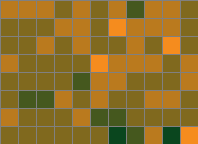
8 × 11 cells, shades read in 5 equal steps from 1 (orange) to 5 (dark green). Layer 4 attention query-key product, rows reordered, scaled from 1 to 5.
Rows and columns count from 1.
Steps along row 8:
same same same same same up down down up down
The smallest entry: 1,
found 4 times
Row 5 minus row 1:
1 1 1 0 2 -1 0 -1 1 1 -1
